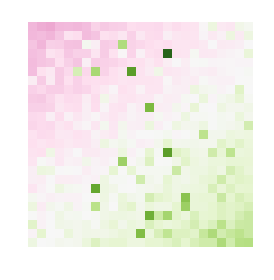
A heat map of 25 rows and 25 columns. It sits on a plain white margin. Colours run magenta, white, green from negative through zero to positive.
Mirror symmetry: none. Slope: up to the bottom right. Grain: fine. Stripes: none. Odd rows or columns: none. Average level on the scale: 50%.
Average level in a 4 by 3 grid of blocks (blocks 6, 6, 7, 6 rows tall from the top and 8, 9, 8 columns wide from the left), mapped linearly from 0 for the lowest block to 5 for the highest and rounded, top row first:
012 | 123 | 234 | 345
